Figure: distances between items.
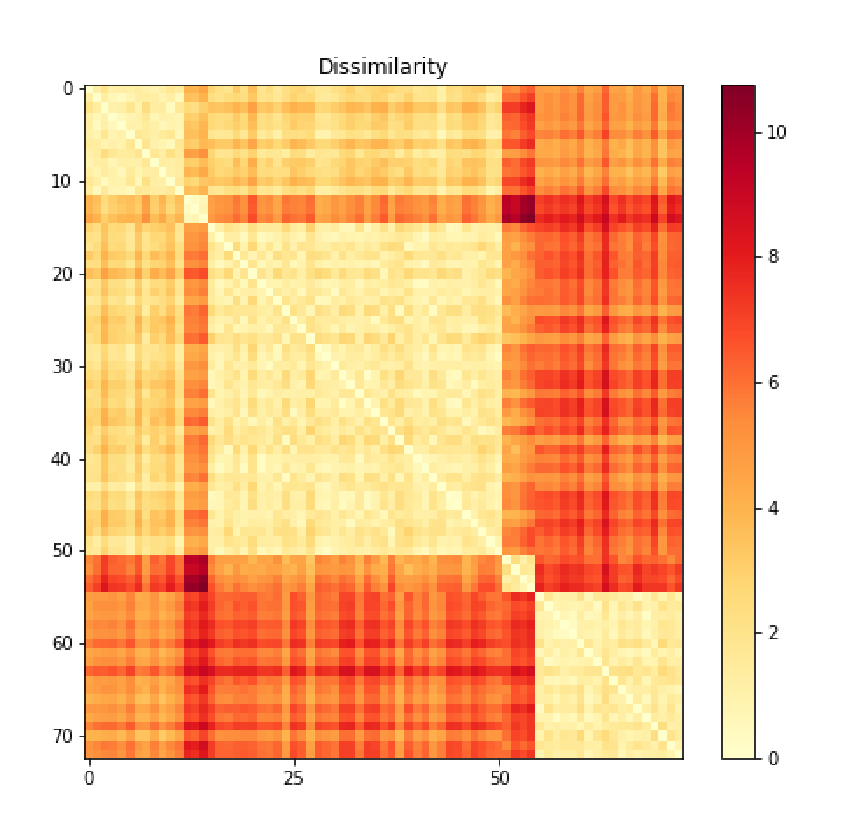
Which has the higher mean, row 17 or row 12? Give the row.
12
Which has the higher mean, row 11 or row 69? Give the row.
69
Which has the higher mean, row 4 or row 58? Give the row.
58
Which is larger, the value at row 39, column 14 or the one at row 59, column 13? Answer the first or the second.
the second
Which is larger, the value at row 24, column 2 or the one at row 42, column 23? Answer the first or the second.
the first
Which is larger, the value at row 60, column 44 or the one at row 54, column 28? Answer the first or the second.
the first
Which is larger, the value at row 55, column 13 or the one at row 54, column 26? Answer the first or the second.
the first
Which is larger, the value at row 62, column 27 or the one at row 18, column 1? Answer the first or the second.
the first
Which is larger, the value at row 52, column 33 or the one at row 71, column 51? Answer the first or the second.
the second
